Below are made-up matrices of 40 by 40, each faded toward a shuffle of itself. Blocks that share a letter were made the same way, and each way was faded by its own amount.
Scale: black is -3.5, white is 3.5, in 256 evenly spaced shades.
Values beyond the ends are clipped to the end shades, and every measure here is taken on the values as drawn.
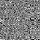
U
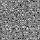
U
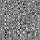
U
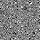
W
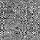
U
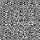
U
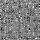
W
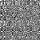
U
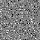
W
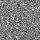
W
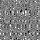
U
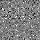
W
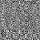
U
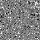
W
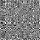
U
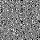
W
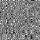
U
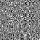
U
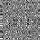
U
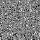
W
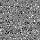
W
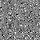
W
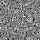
W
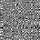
U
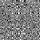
U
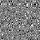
U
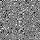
W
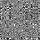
U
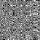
U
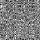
U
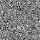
W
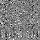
W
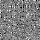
W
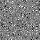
W
